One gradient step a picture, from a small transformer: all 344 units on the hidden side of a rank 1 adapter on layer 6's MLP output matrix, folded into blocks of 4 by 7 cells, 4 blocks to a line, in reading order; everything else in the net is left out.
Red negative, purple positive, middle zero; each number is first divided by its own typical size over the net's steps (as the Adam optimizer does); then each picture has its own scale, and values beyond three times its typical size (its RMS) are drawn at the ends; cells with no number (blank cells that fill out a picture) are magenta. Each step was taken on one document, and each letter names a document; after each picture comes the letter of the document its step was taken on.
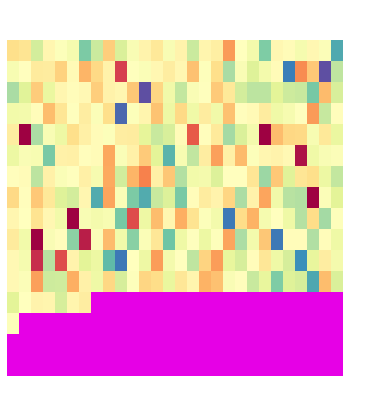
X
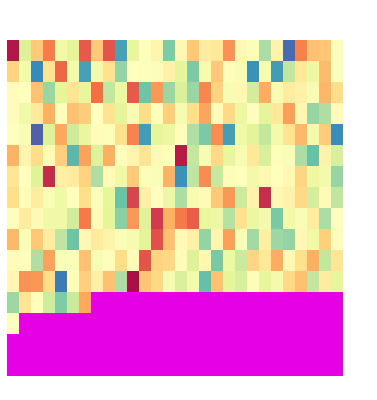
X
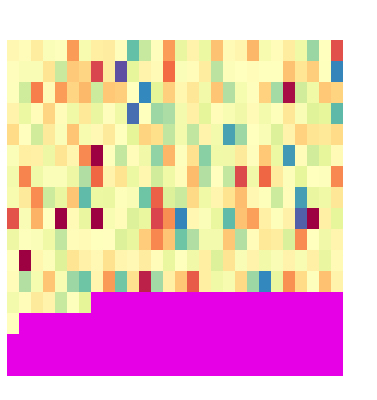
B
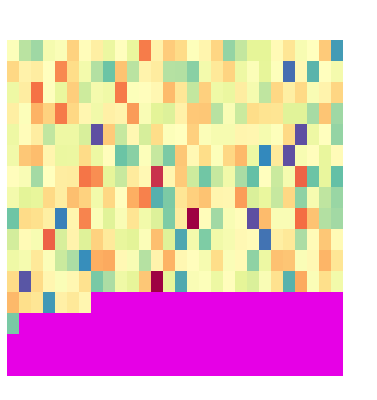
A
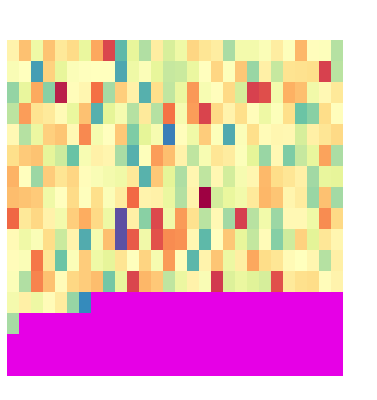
X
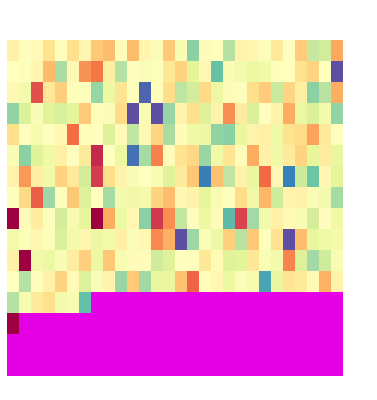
A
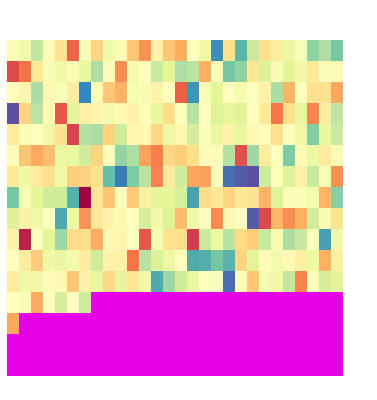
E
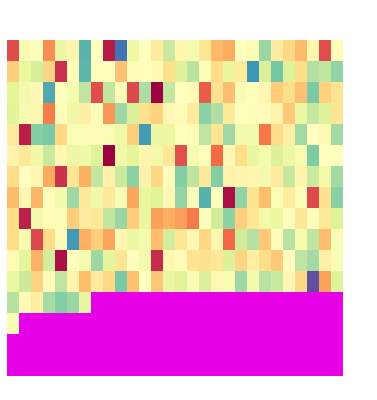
X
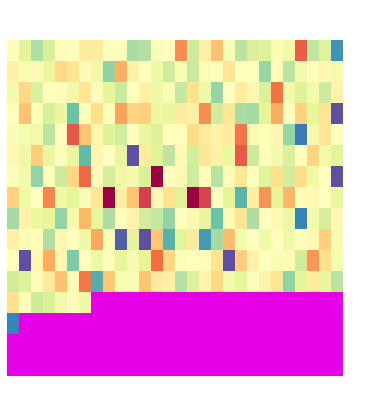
A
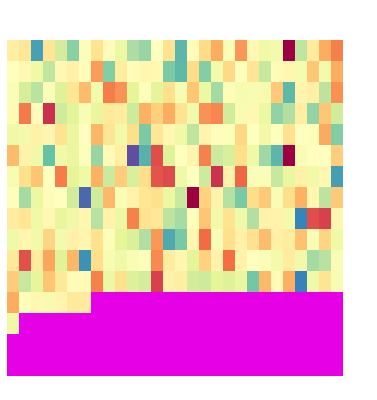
A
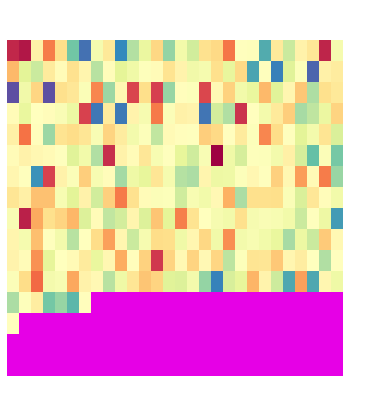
X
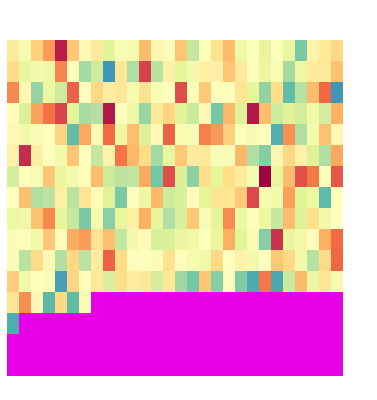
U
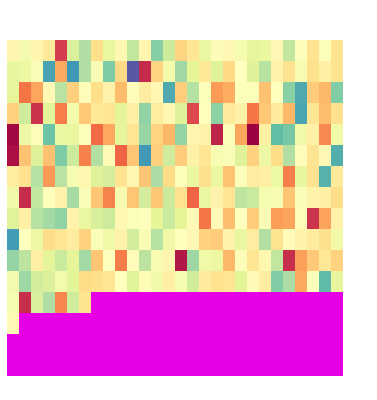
U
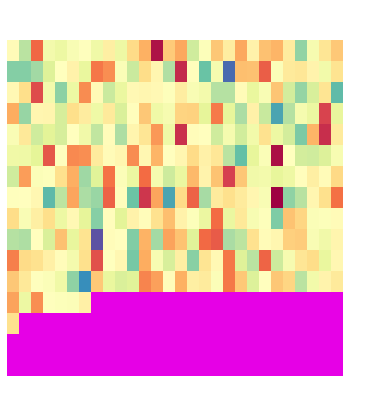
E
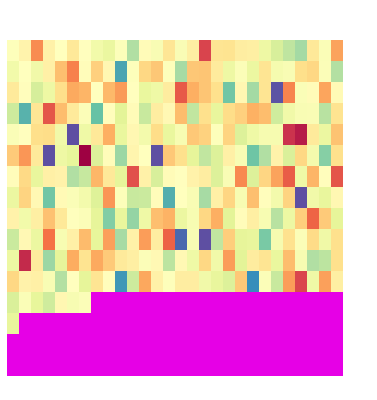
B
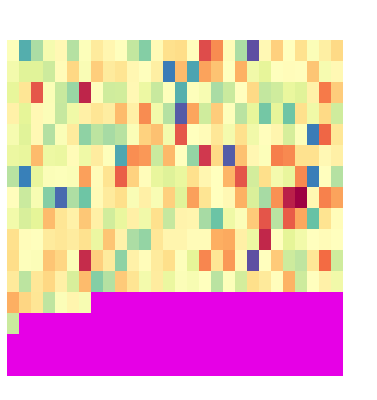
E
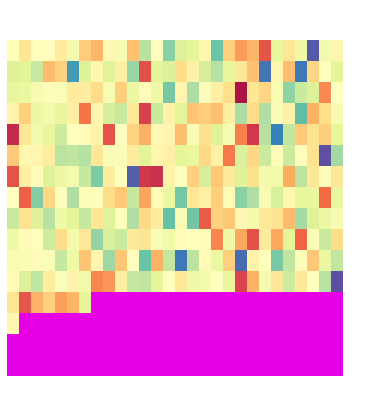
U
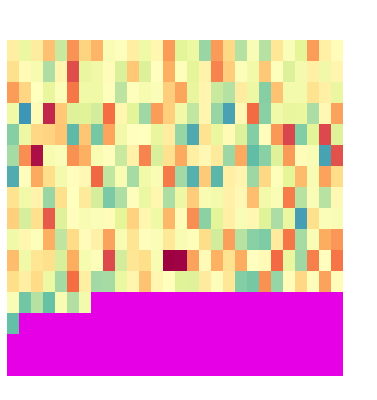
U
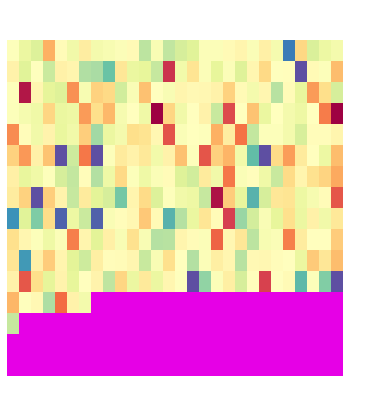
U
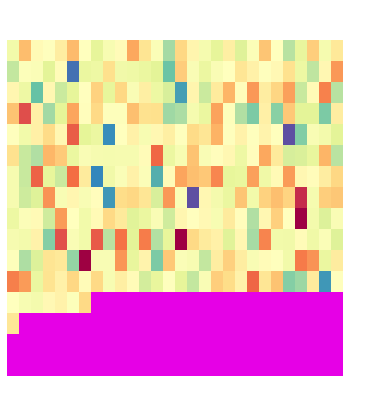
A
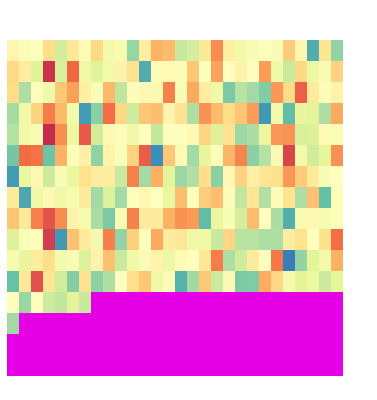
U
